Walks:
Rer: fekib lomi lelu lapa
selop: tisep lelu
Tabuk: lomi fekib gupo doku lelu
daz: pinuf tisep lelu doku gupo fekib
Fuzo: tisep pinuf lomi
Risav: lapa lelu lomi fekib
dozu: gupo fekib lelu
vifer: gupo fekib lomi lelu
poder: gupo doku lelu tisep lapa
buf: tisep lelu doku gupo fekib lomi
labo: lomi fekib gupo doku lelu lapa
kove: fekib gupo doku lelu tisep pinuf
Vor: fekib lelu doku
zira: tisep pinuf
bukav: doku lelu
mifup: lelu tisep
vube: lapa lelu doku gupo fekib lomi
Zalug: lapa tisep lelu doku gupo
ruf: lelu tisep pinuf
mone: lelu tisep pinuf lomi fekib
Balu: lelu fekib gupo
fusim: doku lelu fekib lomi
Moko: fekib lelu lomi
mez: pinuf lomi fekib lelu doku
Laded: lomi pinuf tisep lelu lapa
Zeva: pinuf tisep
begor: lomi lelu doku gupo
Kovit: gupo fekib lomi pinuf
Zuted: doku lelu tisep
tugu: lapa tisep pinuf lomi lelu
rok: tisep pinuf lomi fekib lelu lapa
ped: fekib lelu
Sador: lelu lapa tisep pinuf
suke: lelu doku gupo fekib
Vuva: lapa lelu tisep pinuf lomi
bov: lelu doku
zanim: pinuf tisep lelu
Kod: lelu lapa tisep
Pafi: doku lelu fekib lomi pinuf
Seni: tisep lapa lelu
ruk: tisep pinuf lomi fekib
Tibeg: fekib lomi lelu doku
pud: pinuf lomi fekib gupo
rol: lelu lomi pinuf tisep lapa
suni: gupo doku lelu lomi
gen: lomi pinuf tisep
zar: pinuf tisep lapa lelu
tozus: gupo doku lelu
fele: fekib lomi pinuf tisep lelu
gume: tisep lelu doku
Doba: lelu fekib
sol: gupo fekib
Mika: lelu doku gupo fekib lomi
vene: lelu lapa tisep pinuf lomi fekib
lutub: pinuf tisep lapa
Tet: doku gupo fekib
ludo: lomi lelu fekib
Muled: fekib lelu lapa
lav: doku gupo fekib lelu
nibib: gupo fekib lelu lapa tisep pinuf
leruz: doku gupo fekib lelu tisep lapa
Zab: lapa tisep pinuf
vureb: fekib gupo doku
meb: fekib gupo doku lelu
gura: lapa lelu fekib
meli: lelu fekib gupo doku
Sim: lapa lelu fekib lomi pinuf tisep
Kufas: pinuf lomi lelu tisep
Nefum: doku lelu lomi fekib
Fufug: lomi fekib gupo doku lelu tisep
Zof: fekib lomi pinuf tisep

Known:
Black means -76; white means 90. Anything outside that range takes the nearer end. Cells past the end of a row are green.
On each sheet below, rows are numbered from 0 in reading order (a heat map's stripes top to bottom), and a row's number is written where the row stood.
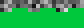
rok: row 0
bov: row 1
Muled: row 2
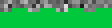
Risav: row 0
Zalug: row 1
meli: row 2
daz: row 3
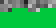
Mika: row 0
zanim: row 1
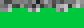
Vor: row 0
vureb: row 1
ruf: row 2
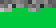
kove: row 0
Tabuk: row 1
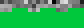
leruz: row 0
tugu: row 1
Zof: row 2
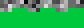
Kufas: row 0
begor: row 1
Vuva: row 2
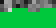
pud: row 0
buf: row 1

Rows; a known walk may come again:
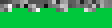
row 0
Balu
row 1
ped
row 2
mone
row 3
poder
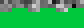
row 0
buf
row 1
Vuva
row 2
dozu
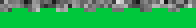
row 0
Mika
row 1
mez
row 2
kove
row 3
daz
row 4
Kovit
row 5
Rer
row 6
zira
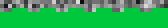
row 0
bov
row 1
rol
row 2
tugu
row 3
Kod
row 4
vene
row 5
Sim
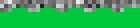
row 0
gen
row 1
Fufug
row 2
zar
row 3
meb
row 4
Sador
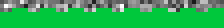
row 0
gura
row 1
Zuted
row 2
ruf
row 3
vureb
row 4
mifup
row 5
leruz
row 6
tozus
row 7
fele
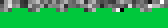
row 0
Pafi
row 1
Laded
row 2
Risav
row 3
rok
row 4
bukav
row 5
ludo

